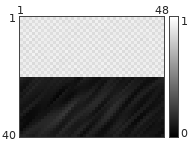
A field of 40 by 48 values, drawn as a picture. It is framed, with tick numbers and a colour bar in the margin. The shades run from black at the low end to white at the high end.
The table splits into 2 rows of 1 panel. Panel 1,1: very high, checkered, faint in contrast. Panel 2,1: very low, slanting up to the right, faint in contrast.
